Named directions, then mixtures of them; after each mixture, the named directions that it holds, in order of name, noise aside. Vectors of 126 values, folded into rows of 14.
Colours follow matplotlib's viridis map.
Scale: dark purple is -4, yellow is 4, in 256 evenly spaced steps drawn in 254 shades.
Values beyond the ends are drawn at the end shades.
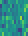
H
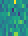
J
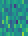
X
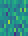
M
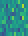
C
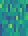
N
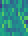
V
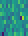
C, H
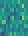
C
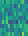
X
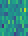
H, M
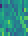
H, M, V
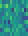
C, M, V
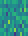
M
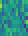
V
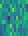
C, N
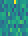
J, M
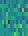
M, X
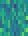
M, V, X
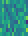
M, V, X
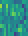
C, H, J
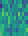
N, V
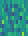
C, X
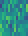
N
